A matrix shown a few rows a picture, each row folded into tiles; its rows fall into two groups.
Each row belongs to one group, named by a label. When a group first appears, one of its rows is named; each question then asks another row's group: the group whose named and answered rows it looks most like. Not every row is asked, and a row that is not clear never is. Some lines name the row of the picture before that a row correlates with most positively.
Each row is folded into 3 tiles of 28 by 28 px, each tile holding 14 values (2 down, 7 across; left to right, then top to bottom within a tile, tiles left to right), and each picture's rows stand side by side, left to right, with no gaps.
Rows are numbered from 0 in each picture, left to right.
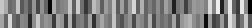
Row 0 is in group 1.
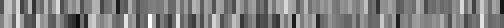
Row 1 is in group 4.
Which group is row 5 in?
1
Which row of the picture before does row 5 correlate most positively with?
2
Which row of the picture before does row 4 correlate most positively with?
1
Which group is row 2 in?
4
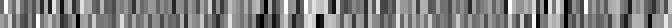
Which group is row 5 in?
1
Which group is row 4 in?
1
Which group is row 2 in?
1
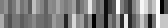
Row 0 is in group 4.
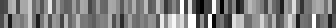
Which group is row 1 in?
1
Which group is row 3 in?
1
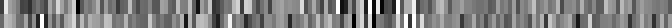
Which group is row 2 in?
1
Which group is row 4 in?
1
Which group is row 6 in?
4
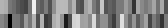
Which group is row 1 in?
1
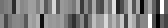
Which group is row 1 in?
4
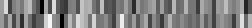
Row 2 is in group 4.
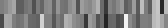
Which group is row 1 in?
4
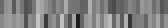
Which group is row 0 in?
1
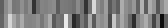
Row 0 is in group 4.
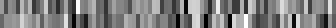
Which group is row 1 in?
4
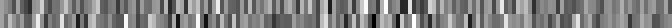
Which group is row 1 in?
4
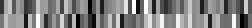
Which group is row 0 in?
1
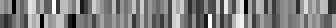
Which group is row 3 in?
4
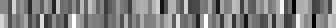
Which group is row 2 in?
1
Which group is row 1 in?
4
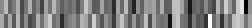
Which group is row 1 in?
1
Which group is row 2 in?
4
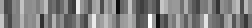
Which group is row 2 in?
1
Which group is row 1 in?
4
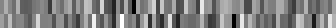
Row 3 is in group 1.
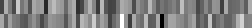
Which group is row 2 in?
4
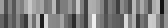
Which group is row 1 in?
4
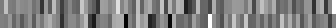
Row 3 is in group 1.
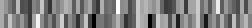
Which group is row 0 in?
1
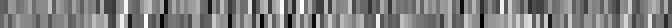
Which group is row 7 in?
1
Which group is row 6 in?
4
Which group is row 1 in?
1
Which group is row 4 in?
4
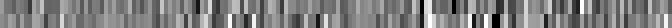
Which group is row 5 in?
4
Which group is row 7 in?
1
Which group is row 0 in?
1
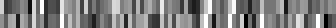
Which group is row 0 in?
1
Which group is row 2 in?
1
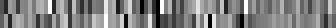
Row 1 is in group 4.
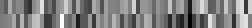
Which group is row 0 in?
1
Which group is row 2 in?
4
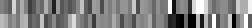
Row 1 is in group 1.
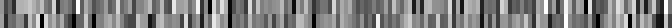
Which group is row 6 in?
1
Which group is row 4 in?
4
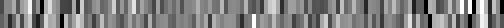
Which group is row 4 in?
4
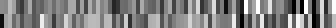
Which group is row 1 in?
4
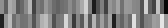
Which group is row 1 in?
1
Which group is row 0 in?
4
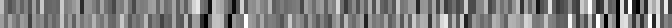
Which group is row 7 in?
1
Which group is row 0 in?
1
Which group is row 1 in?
1
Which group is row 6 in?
4
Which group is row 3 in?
1
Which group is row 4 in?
1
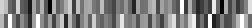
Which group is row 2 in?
4
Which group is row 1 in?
1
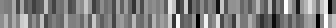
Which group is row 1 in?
1
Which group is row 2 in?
1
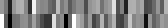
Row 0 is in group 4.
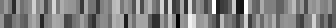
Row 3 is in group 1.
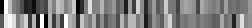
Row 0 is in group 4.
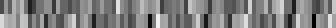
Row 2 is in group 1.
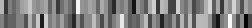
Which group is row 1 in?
1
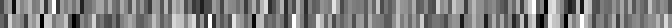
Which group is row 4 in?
1
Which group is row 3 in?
4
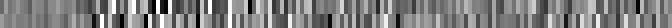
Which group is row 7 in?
1
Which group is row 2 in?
1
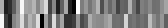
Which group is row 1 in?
4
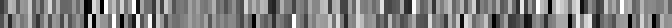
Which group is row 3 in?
4
